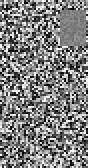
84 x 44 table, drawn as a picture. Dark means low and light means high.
Odd patch: calmer, in the top right. Odd rows or columns: none. Calmest part: top right. Grain: fine. Mirror symmetry: none.
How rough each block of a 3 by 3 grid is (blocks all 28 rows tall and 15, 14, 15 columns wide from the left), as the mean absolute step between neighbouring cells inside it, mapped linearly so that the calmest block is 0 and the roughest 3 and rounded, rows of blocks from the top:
3 3 0
3 3 3
3 3 3
